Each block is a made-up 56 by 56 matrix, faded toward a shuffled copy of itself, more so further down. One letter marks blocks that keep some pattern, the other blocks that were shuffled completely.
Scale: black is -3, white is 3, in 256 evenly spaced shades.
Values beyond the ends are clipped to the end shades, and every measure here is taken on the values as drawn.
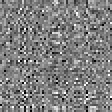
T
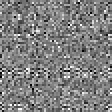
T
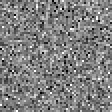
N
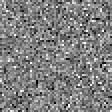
N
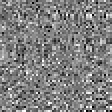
T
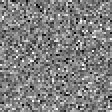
N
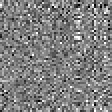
T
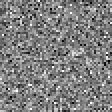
N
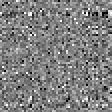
T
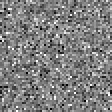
N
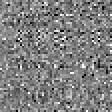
T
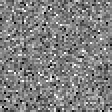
N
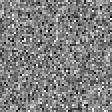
N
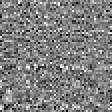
T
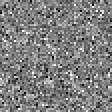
N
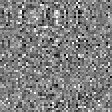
T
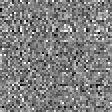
T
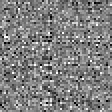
T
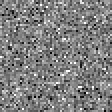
N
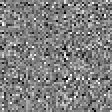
T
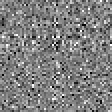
T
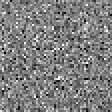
T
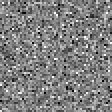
N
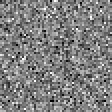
N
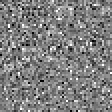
T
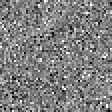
N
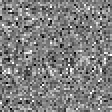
T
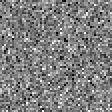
N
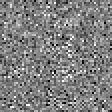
T
